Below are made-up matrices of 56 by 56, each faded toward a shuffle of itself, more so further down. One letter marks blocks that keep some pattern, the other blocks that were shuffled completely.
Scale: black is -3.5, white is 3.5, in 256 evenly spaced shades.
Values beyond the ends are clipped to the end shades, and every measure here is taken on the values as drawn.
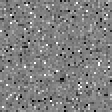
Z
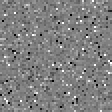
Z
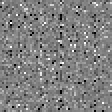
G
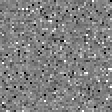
Z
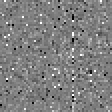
G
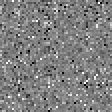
G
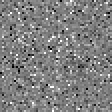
G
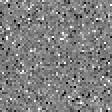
Z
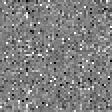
G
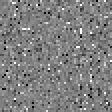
G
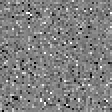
G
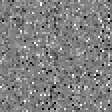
G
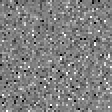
Z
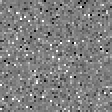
Z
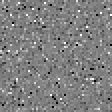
Z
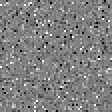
Z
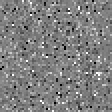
G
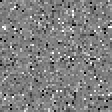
G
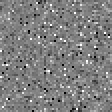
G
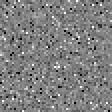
Z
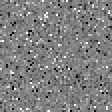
Z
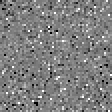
Z
